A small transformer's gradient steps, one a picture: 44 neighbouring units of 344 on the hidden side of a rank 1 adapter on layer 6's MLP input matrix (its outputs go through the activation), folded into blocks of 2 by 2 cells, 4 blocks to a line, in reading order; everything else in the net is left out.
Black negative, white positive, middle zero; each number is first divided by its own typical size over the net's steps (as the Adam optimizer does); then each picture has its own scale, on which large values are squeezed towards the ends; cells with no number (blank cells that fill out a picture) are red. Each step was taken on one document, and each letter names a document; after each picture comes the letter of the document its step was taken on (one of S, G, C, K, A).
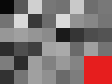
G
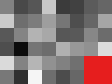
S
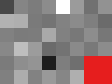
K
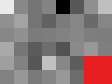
K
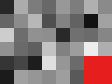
S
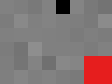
K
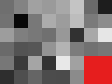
G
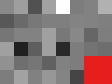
K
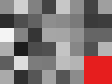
S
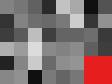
S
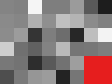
G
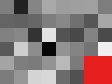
S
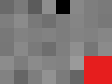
K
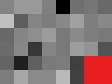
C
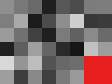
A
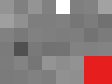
K
